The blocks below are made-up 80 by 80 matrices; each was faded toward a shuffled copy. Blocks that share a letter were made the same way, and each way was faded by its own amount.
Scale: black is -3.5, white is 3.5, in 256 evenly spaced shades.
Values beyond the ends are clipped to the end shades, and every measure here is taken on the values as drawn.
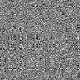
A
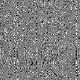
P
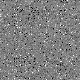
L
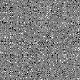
P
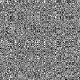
A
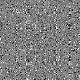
P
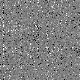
L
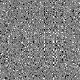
P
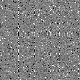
P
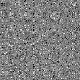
P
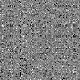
P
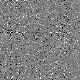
L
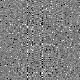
P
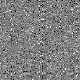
P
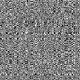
A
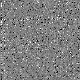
L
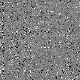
L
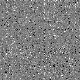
L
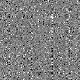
P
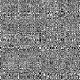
A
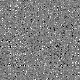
L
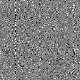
P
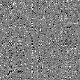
P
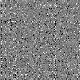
P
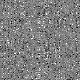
P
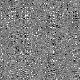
P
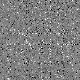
L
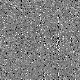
L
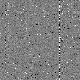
P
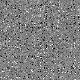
L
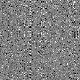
P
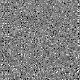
P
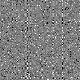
P
